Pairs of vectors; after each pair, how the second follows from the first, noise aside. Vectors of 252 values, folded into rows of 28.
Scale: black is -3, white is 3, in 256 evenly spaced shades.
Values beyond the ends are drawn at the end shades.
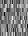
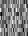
shuffled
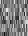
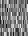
shuffled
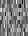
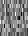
wrapped around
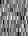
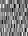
shuffled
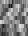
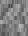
shrunk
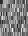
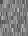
shrunk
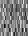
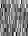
shuffled
